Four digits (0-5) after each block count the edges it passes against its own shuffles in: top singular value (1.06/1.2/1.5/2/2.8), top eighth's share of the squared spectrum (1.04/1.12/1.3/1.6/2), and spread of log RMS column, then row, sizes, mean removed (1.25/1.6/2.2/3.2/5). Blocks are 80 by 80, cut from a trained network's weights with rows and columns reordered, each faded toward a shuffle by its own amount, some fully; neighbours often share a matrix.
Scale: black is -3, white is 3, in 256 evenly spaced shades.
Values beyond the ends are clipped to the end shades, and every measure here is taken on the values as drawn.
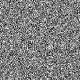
3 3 1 0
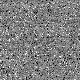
1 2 1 0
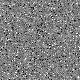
0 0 0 0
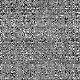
3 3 3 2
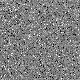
0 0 0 0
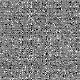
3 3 3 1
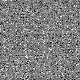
1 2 1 0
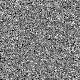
2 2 0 0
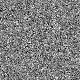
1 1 0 0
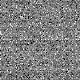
2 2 2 1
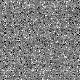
2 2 2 0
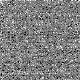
2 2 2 1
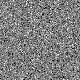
0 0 0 0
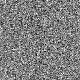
2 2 0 0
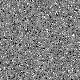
0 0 0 0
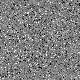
0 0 0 0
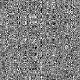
3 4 3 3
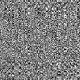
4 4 3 1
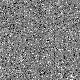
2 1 0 0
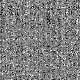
3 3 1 2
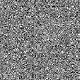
3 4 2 2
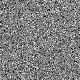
1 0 0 0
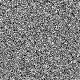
2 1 0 0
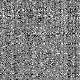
3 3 0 3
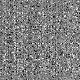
3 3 0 2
